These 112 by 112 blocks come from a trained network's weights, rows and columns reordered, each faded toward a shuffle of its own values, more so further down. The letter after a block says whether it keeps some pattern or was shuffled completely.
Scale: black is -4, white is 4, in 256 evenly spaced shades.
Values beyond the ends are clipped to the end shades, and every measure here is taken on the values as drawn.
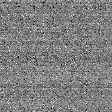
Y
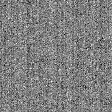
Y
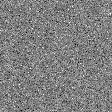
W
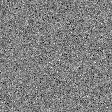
W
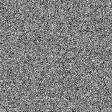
Y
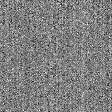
Y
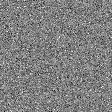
W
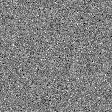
W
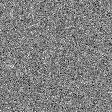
W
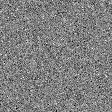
W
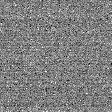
Y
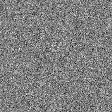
Y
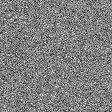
W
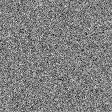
W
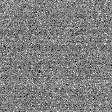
Y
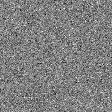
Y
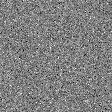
W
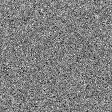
W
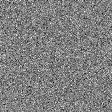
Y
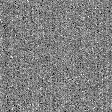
Y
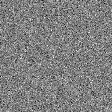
Y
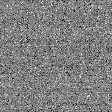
Y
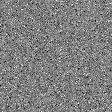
W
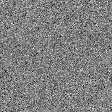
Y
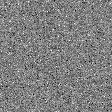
W
